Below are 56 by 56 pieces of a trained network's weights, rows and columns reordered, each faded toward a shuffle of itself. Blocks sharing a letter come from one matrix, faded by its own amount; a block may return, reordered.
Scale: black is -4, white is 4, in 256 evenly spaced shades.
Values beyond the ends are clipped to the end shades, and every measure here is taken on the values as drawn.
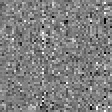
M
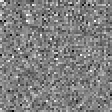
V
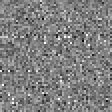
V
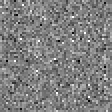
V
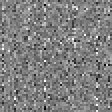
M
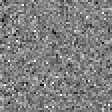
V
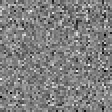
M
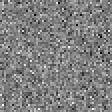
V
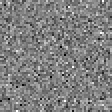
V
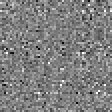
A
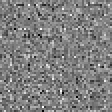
A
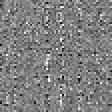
M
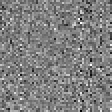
M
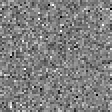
V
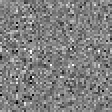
M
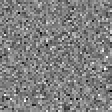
V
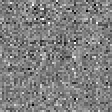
A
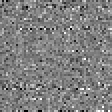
A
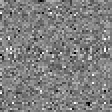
A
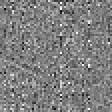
M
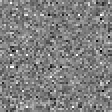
A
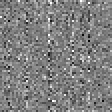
M
